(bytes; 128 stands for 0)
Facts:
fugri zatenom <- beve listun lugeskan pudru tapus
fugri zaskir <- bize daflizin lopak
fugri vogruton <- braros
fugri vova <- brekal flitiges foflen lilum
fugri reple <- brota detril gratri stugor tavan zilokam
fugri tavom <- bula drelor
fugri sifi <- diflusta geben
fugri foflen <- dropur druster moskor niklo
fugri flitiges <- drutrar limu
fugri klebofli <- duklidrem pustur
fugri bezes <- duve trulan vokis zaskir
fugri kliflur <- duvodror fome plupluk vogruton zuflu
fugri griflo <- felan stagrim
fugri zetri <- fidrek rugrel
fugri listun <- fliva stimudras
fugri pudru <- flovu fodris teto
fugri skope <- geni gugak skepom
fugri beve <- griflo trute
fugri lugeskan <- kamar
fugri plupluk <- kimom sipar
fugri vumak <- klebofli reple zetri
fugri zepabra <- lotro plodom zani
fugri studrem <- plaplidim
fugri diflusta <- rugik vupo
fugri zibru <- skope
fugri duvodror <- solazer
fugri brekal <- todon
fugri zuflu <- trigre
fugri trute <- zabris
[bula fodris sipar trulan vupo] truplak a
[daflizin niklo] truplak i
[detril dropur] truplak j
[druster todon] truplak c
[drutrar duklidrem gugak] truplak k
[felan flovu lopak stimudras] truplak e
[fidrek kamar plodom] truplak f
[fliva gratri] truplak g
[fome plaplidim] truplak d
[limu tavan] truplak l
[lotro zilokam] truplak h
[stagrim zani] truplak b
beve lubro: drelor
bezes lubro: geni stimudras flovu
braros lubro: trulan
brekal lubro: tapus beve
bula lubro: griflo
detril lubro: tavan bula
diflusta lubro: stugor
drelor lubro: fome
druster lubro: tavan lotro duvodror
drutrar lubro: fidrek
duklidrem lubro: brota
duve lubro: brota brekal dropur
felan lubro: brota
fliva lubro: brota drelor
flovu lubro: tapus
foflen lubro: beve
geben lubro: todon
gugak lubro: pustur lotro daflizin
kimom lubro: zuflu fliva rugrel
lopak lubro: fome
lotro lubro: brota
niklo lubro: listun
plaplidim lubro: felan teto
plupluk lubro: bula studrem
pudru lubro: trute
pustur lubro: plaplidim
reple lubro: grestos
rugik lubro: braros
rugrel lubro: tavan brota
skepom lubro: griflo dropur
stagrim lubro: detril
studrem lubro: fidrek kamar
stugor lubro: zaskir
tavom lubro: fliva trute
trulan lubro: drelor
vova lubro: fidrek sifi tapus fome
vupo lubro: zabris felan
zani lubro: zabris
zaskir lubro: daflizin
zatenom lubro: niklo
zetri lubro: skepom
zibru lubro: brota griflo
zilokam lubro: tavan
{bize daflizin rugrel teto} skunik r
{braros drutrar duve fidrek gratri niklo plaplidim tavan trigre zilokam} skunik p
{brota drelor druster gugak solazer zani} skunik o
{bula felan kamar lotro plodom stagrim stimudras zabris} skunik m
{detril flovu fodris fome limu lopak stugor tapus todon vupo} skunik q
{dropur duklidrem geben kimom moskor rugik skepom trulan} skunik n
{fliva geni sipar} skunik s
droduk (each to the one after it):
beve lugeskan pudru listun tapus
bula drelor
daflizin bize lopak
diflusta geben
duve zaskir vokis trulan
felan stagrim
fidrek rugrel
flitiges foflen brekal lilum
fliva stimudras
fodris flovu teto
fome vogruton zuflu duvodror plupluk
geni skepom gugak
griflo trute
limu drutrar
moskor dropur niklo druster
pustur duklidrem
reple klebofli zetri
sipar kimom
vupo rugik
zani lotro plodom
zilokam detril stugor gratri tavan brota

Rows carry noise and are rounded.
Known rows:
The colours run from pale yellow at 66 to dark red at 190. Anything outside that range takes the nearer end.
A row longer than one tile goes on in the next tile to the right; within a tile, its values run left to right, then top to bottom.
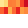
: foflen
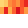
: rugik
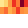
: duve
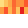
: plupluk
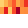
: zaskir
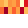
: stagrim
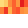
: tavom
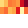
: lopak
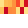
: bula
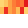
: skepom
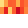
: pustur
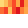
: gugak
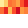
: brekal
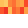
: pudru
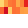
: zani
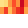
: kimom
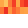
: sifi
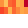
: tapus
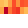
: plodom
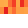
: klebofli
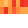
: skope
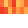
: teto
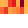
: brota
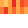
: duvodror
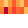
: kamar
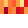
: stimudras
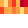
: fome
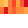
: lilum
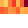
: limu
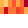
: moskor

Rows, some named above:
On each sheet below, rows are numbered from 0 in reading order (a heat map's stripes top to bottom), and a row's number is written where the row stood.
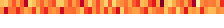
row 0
moskor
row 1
diflusta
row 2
dropur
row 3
trute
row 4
zani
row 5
brota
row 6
vupo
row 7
zilokam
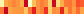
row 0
druster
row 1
niklo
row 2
zetri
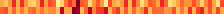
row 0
solazer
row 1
trigre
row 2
lotro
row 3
zabris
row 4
solazer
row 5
reple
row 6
plupluk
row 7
trute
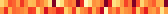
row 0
reple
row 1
flovu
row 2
fliva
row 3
trulan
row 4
zibru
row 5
todon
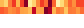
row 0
limu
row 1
lotro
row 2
braros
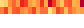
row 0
tavom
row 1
bize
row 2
tapus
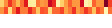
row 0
stugor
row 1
beve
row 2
drutrar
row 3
drelor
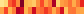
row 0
duklidrem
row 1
moskor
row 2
zani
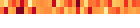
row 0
felan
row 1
druster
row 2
rugrel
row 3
gratri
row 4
sipar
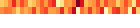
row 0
tavan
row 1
bezes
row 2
trulan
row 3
daflizin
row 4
griflo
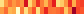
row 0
detril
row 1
stugor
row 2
plaplidim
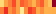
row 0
fidrek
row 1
fodris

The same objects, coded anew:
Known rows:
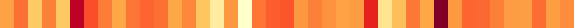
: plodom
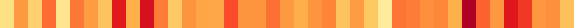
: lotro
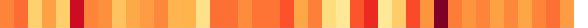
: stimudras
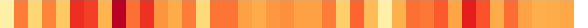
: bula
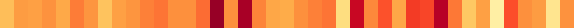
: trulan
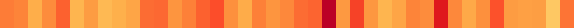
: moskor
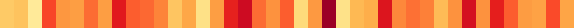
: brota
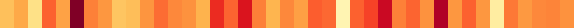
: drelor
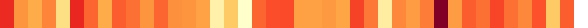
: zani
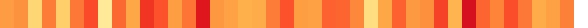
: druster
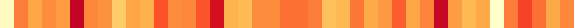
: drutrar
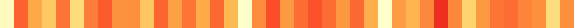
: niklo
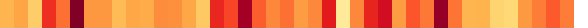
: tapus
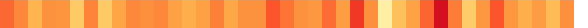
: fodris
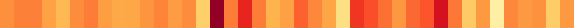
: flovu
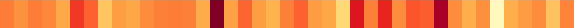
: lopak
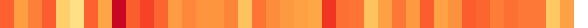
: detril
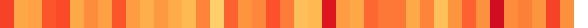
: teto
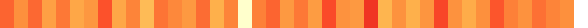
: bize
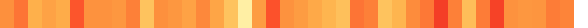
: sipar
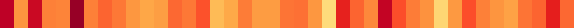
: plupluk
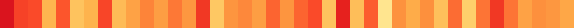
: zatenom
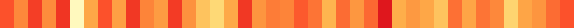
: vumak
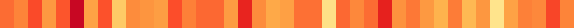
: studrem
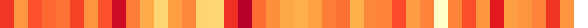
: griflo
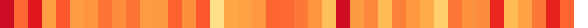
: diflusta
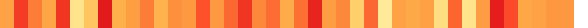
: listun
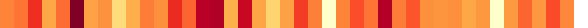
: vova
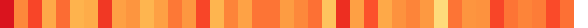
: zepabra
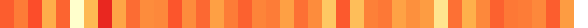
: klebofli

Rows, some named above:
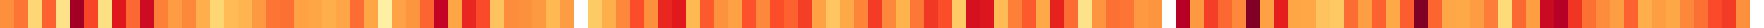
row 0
stagrim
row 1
duve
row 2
beve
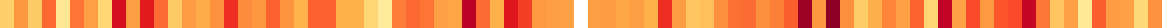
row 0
lotro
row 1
trulan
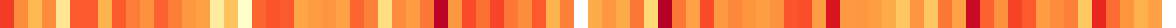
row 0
zani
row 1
fliva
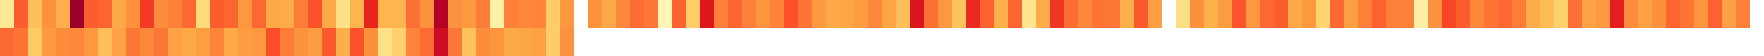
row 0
kamar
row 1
rugrel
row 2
trigre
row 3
fodris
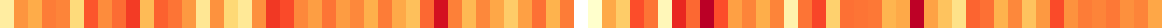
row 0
gratri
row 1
tavan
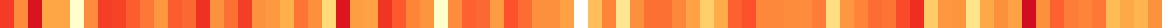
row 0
zetri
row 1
solazer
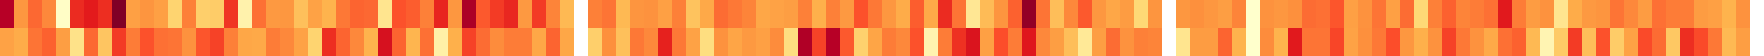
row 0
felan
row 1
fodris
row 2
stugor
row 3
rugrel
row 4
fome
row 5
zilokam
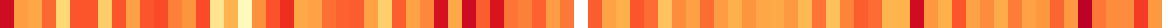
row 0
gugak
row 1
teto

